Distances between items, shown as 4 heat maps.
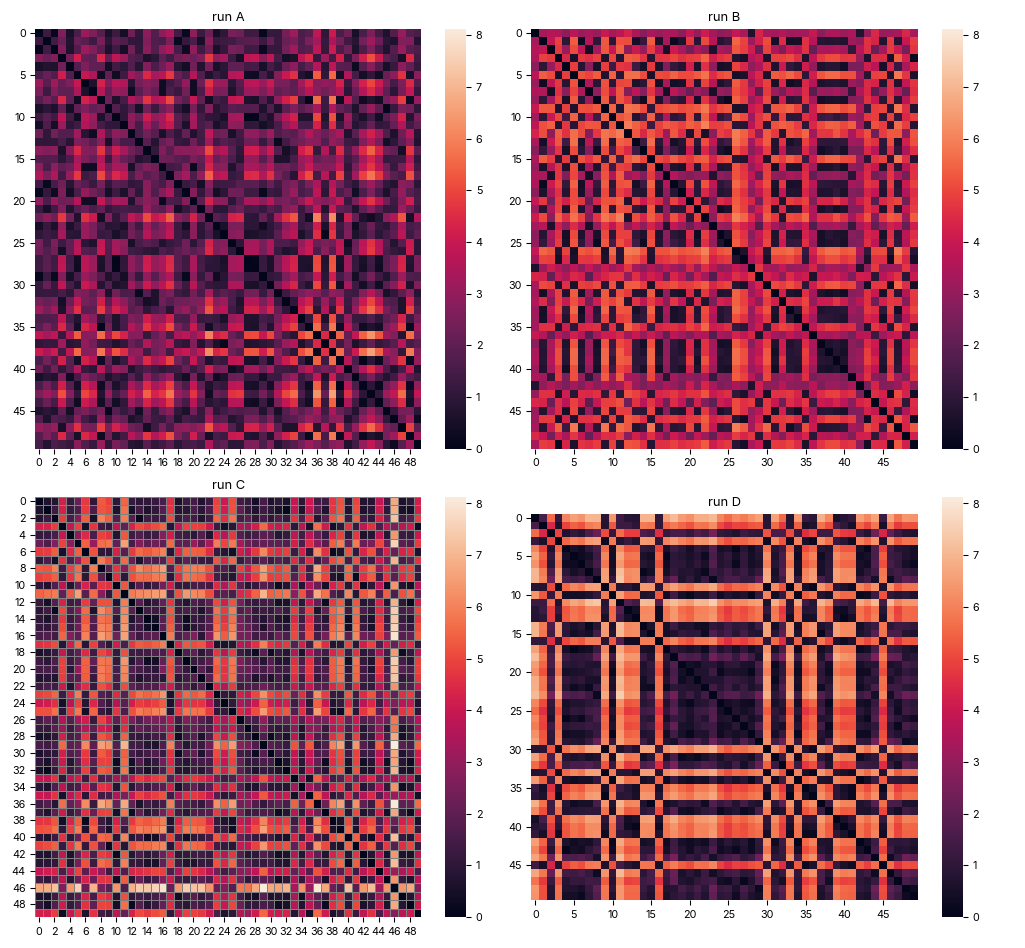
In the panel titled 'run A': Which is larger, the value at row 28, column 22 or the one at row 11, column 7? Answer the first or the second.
the second
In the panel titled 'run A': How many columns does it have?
50
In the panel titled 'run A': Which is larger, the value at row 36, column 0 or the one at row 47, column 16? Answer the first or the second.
the first
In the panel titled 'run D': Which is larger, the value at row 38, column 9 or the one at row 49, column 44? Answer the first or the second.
the first
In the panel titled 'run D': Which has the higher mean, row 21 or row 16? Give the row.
16
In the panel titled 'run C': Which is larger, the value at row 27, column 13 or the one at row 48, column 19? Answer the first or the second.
the first
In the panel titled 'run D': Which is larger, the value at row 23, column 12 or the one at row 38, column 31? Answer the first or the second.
the first
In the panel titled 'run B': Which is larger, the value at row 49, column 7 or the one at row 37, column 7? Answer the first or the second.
the first
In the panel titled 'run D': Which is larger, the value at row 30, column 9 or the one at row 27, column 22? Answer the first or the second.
the second
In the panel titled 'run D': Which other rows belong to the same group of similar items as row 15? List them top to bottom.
2, 4, 5, 6, 7, 8, 10, 14, 17, 18, 19, 20, 21, 22, 23, 24, 25, 26, 27, 28, 29, 31, 32, 34, 37, 38, 42, 43, 44, 46, 47, 48, 49
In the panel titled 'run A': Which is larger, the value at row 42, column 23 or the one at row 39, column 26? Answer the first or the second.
the second
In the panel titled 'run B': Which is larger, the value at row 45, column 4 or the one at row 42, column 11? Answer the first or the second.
the second
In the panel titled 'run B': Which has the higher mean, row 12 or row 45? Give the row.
12
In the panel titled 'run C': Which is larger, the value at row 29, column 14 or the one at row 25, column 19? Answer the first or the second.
the second
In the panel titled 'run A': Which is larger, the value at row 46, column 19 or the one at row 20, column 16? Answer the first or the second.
the first
